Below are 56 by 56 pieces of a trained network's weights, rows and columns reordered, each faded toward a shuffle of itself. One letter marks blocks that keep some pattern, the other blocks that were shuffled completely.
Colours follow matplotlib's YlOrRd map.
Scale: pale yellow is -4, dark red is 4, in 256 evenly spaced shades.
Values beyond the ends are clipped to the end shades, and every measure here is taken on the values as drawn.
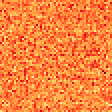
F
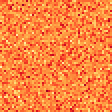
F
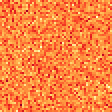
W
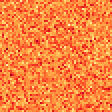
W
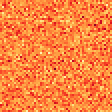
F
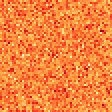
W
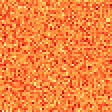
W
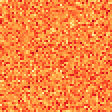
W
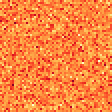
W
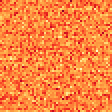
F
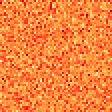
F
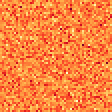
W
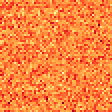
F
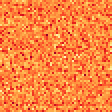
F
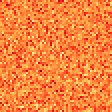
W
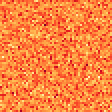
W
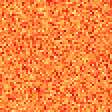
W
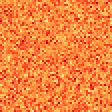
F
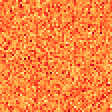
W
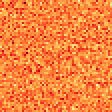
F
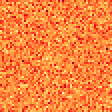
W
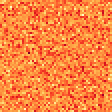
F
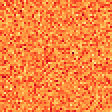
F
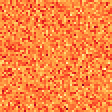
W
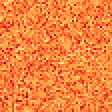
W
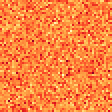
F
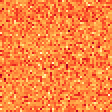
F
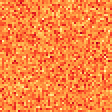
W
